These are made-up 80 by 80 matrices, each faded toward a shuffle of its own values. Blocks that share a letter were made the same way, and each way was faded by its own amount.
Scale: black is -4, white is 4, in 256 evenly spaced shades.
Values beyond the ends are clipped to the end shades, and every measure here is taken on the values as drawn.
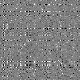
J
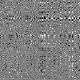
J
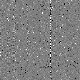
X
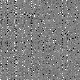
X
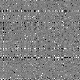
J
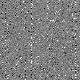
X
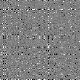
J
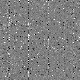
X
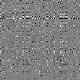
J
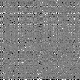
J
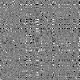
J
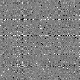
J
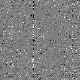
X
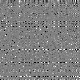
J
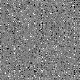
X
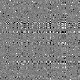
J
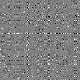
J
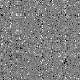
X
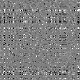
J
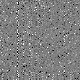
X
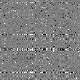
J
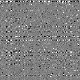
J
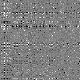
J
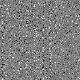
X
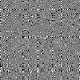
J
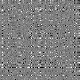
J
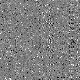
X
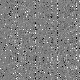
X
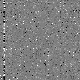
X
